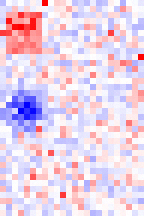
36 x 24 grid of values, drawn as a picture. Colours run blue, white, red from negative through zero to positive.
Ninth with the highest average: top left. Dips: one, in the middle left. Odd patch: higher, in the top left. Mirror symmetry: none. Stripes: none.
